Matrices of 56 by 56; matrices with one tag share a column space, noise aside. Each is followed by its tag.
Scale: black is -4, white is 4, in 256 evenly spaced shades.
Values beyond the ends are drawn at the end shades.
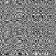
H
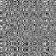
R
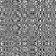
R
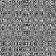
R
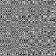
H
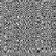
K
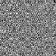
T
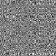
H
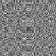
T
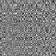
T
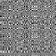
K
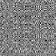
K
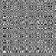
K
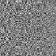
T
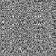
K
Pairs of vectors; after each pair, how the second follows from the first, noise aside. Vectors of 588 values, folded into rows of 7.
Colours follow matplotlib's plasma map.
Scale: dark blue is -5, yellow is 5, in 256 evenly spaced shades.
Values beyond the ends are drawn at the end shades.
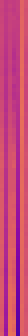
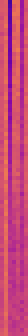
reversed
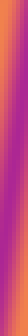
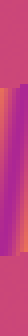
partly zeroed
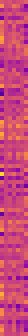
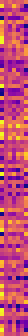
scaled up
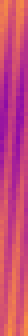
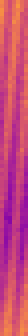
reversed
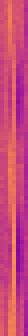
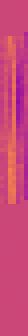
partly zeroed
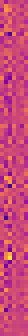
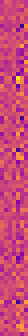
reversed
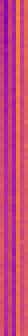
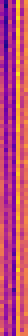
scaled up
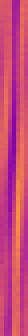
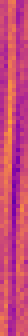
reversed
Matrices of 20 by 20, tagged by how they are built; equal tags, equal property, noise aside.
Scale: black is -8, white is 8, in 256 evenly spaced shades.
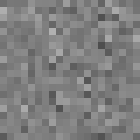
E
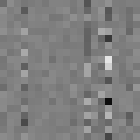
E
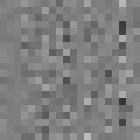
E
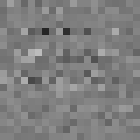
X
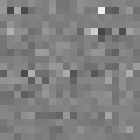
X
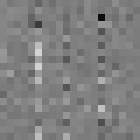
E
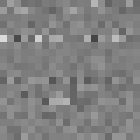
X
